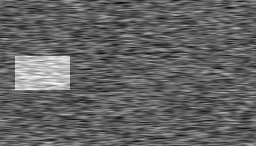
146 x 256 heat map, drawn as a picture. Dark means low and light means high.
Grain: streaks across. Odd patch: higher, in the middle left. Ninth with the highest average: middle left. Histogram: skewed, a long tail of high values.
